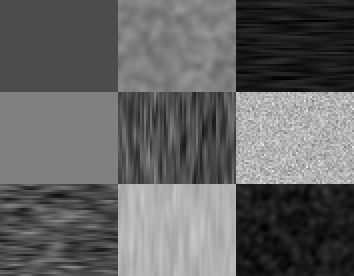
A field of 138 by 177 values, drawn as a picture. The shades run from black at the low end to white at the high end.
The table splits into 3 rows of 3 panels. Panel 1,1: low, flat. Panel 1,2: middling, blotchy, faint in contrast. Panel 1,3: very low, streaked across, faint in contrast. Panel 2,1: middling, flat. Panel 2,2: low, streaked downward. Panel 2,3: high, fine-grained. Panel 3,1: low, streaked across. Panel 3,2: high, streaked downward, faint in contrast. Panel 3,3: very low, blotchy, faint in contrast.
